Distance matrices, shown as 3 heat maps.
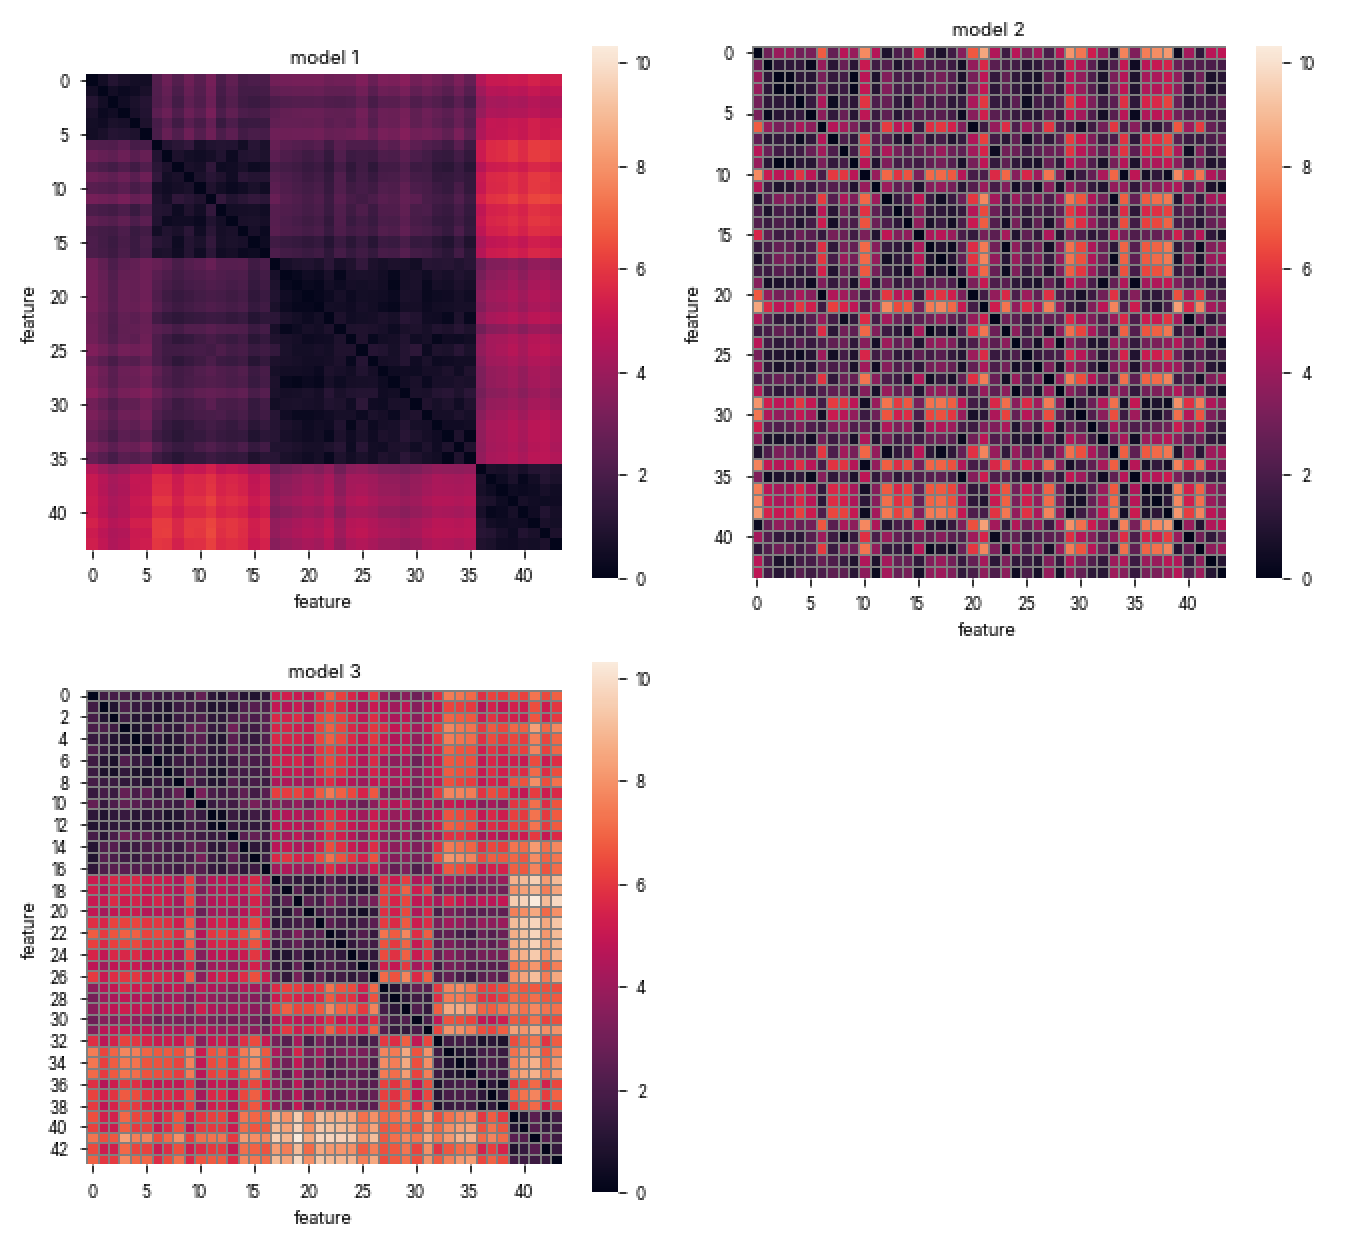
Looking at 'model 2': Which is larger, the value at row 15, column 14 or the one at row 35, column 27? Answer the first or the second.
the first
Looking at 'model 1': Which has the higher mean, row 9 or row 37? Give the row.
37
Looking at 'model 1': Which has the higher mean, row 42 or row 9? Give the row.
42
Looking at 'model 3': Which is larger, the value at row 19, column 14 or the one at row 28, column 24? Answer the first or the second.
the second
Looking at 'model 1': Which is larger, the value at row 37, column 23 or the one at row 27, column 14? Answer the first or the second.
the first
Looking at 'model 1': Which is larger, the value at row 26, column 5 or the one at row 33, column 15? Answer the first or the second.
the first
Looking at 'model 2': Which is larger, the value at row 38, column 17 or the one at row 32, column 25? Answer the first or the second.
the first
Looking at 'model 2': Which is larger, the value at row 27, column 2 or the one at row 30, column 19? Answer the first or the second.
the second
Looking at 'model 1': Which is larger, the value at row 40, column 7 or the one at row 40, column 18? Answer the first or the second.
the first
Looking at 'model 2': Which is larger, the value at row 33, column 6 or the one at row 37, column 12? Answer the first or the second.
the second
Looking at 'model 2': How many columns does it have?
44
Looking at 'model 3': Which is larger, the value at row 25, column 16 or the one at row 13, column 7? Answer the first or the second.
the first
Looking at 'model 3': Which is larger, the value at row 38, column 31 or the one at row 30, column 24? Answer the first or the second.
the first
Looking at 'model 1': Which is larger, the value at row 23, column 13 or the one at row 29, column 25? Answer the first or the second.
the first
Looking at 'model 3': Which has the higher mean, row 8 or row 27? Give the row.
27
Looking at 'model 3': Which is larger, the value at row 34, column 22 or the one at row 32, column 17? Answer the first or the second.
the second
